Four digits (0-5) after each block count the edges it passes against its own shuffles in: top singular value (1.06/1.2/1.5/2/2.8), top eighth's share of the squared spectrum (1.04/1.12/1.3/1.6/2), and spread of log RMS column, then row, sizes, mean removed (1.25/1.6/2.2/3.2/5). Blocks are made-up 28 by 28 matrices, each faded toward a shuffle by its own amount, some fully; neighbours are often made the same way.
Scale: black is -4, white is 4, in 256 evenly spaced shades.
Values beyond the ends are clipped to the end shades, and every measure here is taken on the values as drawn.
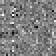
2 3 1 0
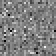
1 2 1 0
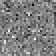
0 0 0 0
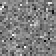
0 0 0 0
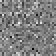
3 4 1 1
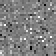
0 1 0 0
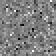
0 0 0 0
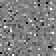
0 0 0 0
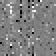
3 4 1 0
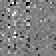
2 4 2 1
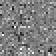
2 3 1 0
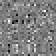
3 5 2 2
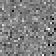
2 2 0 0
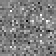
3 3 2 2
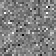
0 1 0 0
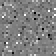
0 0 0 0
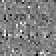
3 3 1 1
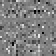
3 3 2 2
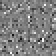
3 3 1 1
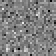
0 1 0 0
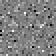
2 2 0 1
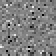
2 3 1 0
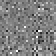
3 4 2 2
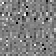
3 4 1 1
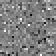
2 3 1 0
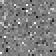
2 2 0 0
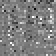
3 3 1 1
